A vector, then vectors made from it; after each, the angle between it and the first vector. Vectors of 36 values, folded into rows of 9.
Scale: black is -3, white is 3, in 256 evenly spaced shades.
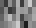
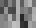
nearly parallel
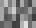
nearly opposite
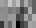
orthogonal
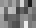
nearly opposite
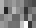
partly opposed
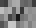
orthogonal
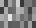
partly aligned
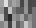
partly opposed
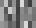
nearly opposite
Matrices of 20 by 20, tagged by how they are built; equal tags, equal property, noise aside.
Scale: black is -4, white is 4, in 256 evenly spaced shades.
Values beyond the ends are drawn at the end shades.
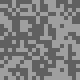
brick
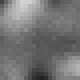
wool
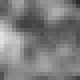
wool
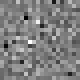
brick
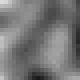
wool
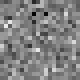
brick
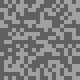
brick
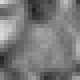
wool
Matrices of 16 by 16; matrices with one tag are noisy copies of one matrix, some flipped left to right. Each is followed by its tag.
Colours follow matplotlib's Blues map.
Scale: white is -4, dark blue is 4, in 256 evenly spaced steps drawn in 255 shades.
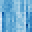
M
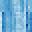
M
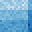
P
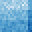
P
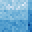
P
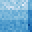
P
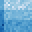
P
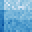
P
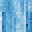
M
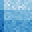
P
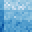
P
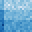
P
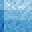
P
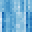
M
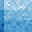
P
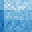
P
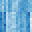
M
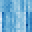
M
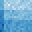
P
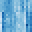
M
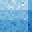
P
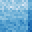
P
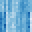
M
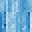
M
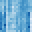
M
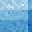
P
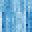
M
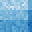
P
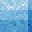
P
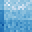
P
